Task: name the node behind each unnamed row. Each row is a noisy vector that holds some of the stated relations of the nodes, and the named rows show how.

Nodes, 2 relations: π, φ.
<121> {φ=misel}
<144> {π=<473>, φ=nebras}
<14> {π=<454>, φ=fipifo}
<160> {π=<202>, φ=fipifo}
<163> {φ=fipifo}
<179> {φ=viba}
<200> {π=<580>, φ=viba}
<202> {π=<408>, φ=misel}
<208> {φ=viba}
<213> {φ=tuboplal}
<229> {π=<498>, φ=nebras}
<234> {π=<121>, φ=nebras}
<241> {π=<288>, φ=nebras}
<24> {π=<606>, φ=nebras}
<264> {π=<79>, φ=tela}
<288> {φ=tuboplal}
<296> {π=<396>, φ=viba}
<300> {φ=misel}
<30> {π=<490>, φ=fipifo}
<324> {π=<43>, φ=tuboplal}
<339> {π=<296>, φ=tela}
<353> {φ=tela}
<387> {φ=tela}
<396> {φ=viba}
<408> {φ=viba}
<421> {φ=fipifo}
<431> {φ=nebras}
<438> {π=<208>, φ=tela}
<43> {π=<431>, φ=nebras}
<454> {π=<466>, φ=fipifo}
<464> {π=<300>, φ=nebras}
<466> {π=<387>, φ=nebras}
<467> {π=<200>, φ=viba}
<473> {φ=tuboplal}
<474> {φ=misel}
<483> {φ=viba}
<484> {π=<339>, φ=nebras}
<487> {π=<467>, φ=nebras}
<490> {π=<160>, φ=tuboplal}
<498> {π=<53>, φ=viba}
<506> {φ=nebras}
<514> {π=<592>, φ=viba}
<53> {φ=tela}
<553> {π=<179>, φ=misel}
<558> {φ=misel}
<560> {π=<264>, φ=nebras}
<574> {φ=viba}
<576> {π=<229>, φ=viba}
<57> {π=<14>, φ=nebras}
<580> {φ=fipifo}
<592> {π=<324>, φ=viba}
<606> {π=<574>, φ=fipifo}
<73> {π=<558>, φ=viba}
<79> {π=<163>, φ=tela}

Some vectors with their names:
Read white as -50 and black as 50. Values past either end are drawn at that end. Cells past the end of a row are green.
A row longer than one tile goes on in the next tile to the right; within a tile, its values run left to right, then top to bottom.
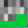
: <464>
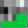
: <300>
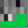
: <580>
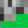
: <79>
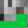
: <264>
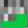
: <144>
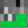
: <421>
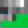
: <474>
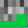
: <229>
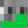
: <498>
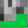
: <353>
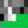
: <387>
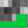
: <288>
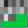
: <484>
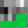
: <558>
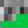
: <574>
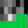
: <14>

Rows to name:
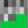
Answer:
<487>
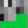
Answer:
<53>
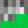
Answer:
<560>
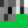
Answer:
<408>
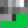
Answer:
<553>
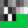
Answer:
<30>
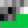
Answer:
<490>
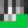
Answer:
<466>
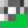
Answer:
<431>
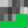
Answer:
<213>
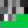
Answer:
<57>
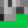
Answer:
<339>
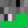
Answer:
<163>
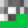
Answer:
<43>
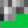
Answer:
<438>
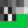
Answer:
<160>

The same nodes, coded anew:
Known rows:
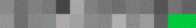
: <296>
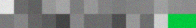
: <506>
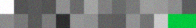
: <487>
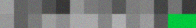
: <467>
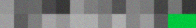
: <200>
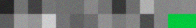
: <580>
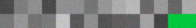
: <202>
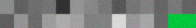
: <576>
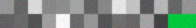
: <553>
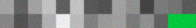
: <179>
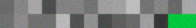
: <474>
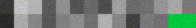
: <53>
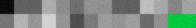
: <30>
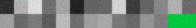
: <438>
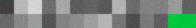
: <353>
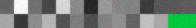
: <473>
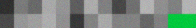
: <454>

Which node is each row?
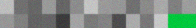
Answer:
<560>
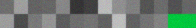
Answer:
<324>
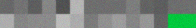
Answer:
<408>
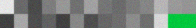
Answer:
<229>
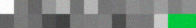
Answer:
<466>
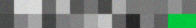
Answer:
<387>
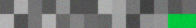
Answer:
<490>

